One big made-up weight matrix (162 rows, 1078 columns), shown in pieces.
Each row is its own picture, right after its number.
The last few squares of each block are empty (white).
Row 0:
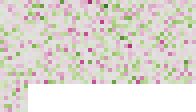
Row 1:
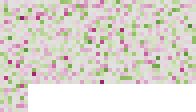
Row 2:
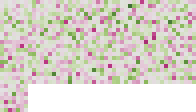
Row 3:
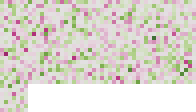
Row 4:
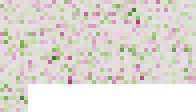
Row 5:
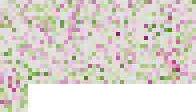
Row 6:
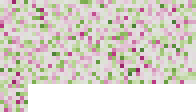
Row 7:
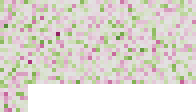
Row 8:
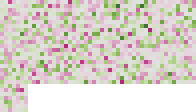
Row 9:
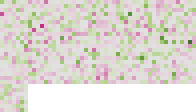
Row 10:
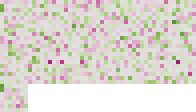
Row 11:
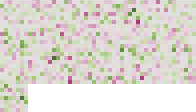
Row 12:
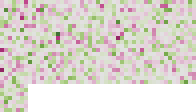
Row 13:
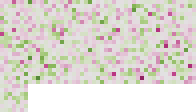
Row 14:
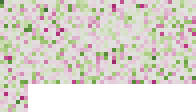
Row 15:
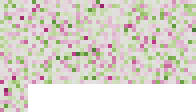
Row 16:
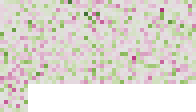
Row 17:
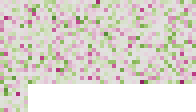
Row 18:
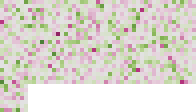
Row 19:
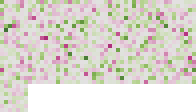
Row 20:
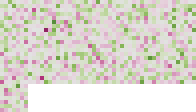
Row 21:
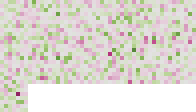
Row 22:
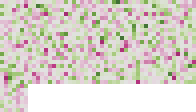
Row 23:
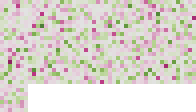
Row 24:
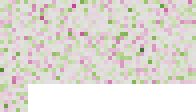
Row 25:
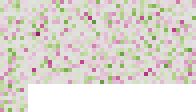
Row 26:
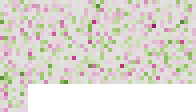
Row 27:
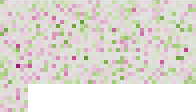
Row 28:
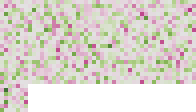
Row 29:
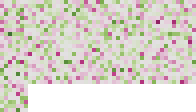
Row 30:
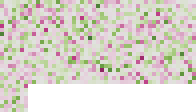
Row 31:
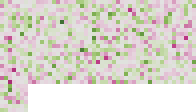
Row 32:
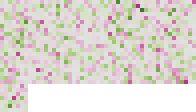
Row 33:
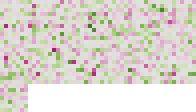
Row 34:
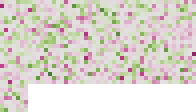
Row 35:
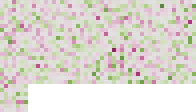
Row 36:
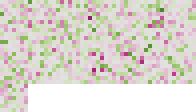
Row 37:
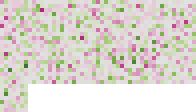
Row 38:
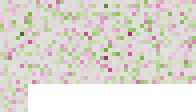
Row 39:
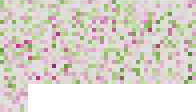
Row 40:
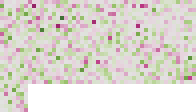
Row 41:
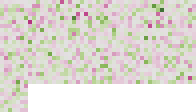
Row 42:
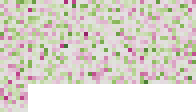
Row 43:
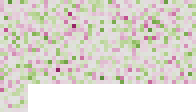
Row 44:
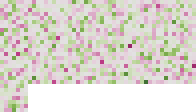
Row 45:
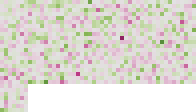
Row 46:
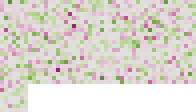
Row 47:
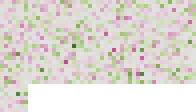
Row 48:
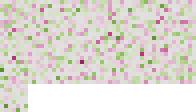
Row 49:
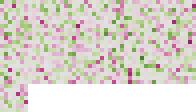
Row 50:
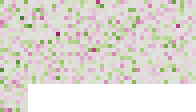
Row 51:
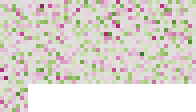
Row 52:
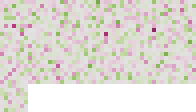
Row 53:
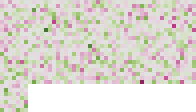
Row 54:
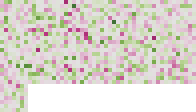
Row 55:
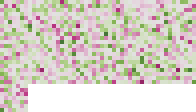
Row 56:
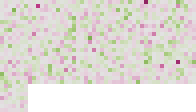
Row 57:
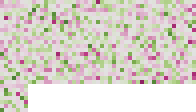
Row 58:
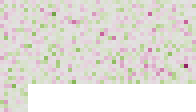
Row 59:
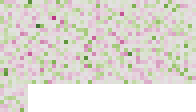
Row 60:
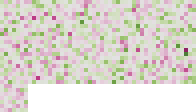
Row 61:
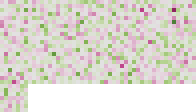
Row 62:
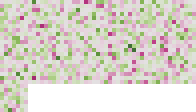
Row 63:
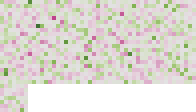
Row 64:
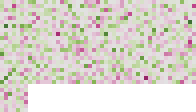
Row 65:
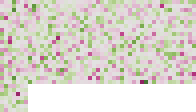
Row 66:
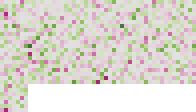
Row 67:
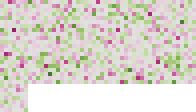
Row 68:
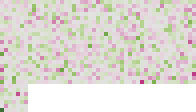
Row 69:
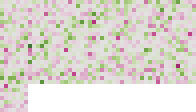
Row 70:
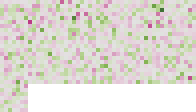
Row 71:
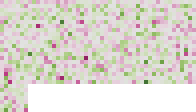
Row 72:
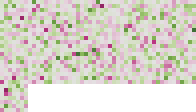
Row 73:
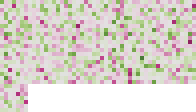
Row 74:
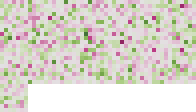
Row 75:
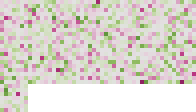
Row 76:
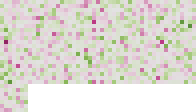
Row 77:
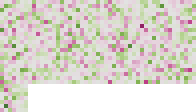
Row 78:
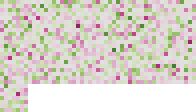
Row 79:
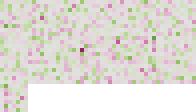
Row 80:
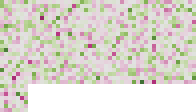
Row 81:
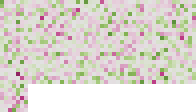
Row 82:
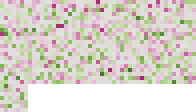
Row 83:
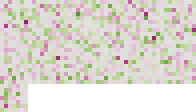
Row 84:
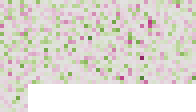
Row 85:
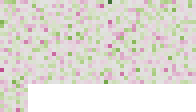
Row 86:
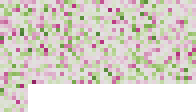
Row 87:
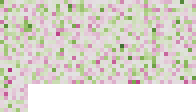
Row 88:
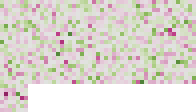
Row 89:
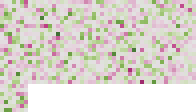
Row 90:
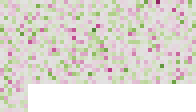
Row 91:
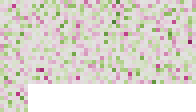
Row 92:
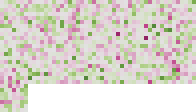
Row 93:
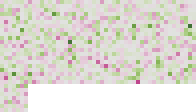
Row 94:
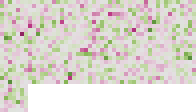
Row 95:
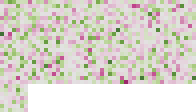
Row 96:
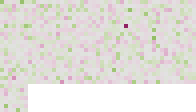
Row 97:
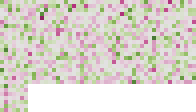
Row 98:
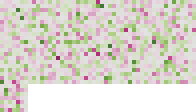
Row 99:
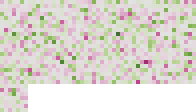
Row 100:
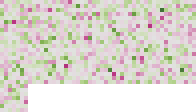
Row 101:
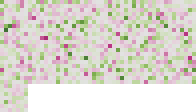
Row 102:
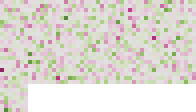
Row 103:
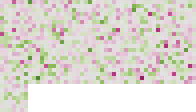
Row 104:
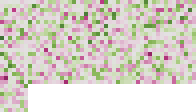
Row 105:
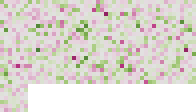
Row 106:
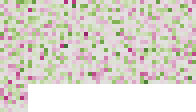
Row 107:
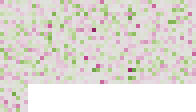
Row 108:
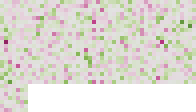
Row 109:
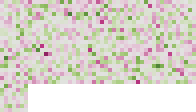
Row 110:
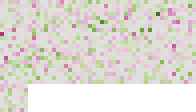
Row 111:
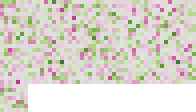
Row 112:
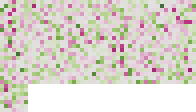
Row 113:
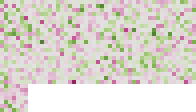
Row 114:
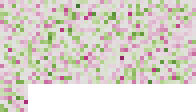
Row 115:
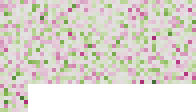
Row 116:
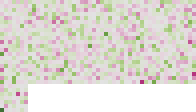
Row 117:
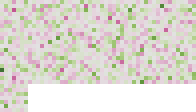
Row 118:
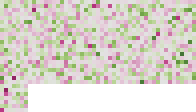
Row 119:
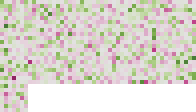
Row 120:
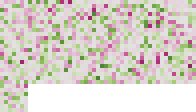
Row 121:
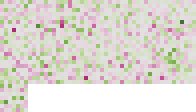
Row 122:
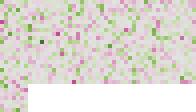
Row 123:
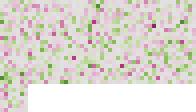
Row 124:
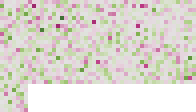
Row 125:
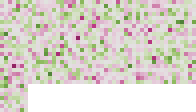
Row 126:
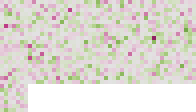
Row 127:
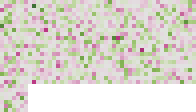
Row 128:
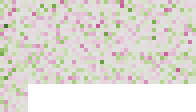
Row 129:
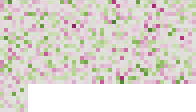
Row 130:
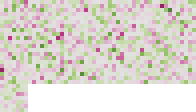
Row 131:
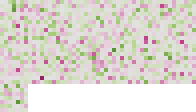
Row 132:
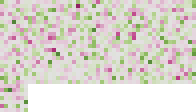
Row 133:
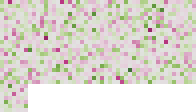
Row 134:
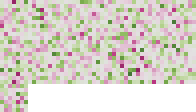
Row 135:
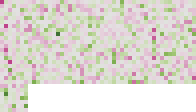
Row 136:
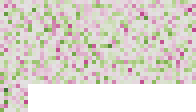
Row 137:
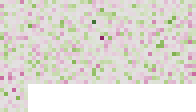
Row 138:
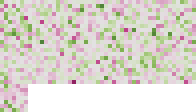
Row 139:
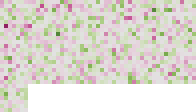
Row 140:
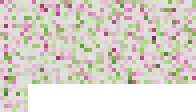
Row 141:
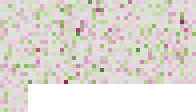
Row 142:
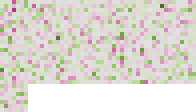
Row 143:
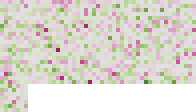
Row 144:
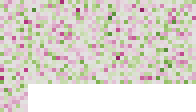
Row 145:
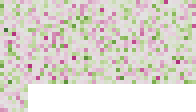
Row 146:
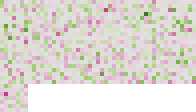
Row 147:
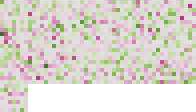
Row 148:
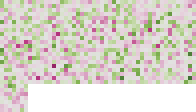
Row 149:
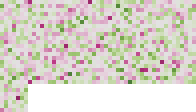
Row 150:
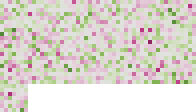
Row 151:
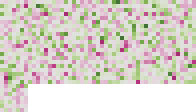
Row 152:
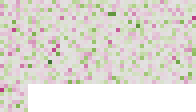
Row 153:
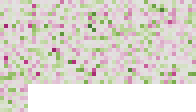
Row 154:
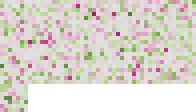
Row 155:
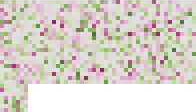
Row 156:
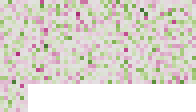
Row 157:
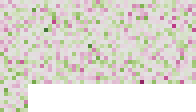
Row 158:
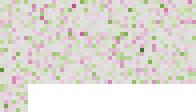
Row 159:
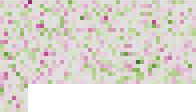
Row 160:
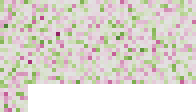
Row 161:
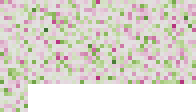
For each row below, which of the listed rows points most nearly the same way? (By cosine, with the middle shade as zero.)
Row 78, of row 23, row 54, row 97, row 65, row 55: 55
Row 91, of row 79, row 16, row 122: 122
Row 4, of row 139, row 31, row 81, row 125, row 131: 125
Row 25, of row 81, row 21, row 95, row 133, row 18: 133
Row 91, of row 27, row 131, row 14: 14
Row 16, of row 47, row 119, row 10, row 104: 104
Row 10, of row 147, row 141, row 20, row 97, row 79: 147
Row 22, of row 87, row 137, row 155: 87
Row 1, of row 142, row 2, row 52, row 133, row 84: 2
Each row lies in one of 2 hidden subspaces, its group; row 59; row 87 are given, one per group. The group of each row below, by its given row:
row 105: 59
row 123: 59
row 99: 59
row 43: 59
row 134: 87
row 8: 59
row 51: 87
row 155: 59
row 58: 87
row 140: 87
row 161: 87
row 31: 59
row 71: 59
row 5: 59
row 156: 87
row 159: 59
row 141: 59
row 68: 87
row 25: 59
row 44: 87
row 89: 87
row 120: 59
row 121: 59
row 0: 59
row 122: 87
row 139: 87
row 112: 87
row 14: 87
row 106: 59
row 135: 87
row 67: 59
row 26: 59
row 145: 59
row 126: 87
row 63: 59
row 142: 87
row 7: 87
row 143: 59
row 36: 59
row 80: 87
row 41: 59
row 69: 59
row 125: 59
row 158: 87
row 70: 59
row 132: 59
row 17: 87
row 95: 59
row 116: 87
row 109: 59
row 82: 59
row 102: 87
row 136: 87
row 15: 87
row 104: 59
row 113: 87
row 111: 59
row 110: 59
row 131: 87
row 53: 87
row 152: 59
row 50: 87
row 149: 59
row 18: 87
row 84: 59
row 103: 59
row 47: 87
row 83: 87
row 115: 87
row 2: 59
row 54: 59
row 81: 87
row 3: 59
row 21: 87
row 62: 87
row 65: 87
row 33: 59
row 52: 87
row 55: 87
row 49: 87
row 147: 59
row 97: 87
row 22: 59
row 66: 87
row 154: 59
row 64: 87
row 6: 87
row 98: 87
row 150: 59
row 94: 59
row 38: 59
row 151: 59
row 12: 87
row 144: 87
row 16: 59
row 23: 59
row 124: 59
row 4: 59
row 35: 87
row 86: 59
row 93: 59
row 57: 87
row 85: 87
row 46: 59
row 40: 59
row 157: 87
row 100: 59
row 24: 87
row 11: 59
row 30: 59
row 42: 59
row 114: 59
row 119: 87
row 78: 87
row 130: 87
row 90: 59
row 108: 59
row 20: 87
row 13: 59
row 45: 59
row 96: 87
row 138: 87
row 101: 59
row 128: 87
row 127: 87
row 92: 59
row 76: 59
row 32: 87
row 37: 87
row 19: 59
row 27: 59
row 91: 87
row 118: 87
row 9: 59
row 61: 87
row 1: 59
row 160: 87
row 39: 59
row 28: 87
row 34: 59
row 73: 87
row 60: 59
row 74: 59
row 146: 87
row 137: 59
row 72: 87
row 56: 59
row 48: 87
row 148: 59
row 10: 59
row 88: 87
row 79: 87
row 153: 59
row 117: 87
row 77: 87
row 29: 87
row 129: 59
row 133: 59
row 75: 87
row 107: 59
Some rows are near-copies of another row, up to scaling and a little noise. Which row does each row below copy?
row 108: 76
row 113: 138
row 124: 40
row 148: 39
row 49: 73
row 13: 103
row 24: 158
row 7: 160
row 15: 72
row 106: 42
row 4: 11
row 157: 53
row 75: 17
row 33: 153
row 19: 101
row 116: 68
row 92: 5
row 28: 136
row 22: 151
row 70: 41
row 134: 6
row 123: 26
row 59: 63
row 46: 43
